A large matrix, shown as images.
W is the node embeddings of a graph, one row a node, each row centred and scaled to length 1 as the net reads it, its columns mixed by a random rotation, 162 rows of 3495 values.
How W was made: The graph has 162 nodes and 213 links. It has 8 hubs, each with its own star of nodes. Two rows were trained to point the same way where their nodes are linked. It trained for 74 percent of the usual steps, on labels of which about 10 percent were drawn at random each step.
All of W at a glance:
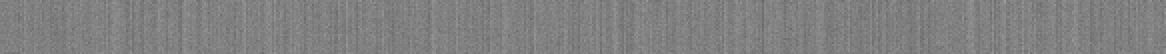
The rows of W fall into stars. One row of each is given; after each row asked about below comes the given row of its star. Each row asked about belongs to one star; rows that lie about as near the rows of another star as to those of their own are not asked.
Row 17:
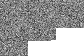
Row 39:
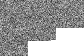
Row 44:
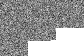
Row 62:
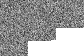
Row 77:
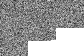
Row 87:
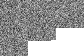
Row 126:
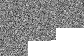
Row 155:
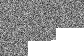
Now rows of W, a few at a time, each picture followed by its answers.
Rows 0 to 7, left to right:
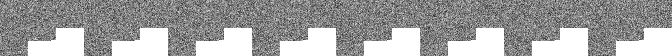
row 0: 39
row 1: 87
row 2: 126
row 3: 126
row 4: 126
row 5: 126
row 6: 39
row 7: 44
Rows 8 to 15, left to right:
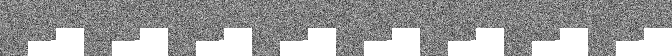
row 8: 44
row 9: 39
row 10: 62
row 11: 62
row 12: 17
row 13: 77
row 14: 155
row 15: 87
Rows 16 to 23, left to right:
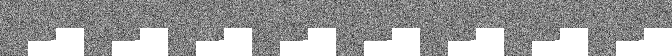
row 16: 44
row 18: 62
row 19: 126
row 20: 62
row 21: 77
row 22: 44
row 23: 155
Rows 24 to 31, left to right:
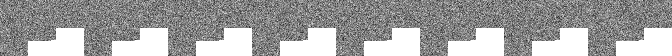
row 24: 87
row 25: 39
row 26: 62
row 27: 77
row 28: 17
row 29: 17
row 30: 155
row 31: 62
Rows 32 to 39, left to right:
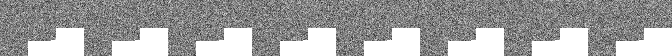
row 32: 39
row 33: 44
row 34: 62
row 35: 44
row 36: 126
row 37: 44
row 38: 126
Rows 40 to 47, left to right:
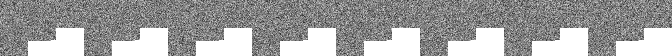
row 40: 77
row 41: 44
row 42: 87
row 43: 62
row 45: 126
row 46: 39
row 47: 39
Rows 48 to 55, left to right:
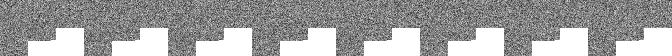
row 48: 44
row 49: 155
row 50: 39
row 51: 17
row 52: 126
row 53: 155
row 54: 39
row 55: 155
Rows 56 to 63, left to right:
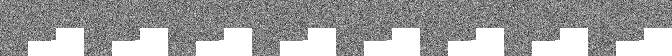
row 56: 17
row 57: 77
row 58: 155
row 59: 77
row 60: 77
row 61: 126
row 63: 77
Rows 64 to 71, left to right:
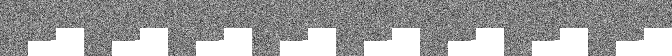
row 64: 87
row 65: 17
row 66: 87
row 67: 126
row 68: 155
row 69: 39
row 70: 126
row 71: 77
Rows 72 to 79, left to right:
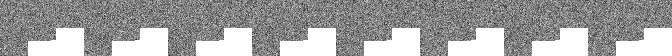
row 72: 17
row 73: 39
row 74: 62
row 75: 77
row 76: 62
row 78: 155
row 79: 155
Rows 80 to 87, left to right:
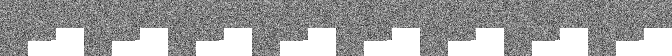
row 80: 62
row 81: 87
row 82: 39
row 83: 17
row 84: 77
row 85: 77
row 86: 77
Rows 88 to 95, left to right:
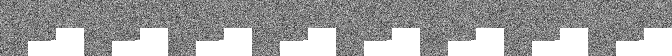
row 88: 77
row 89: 155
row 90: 44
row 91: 62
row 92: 77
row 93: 44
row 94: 39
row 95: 62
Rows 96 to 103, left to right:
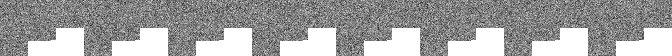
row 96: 17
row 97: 87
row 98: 155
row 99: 62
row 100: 39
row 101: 155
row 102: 155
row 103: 44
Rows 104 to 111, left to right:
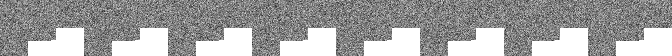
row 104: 17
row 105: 17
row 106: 87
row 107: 87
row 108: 17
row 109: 155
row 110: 39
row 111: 62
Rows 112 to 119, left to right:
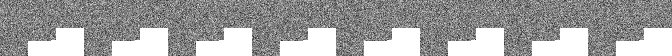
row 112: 62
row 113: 44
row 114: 44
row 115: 44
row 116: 44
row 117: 62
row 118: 87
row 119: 62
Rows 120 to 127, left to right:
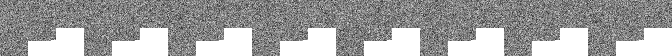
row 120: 77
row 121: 155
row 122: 155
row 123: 44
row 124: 62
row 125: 39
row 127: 87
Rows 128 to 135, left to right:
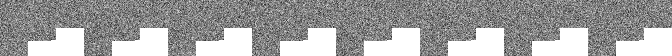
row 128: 155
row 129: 44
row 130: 155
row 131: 62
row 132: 126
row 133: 44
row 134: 17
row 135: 62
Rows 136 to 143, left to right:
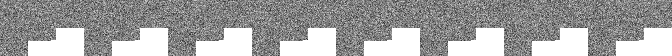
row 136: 17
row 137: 155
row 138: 39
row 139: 77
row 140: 87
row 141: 77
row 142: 62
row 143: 44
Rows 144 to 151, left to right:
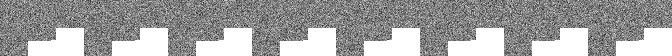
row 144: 17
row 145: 87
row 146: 77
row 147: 87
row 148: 39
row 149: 77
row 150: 62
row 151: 87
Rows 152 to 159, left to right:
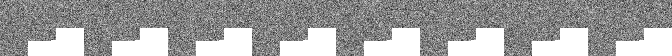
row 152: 44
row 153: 87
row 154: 126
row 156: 39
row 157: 126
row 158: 62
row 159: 62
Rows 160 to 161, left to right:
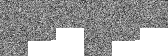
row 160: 155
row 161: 155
